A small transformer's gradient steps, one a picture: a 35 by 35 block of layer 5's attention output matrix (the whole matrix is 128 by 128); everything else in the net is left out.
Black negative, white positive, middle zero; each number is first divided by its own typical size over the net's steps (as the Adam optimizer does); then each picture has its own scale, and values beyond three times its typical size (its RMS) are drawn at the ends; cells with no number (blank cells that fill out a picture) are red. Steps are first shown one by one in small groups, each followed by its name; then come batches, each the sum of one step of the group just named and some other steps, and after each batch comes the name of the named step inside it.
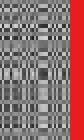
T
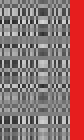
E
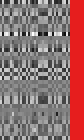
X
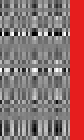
T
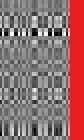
T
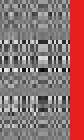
E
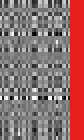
X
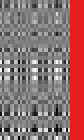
E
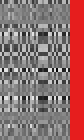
X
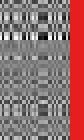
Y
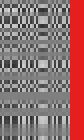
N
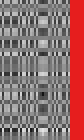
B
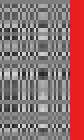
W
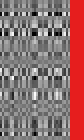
W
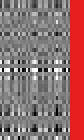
B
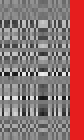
B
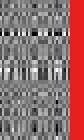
W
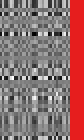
W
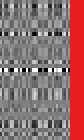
W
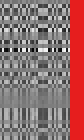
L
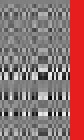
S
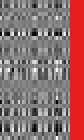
S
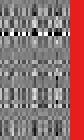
S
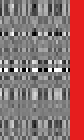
L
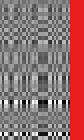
S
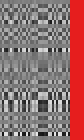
L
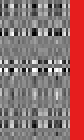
S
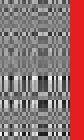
S
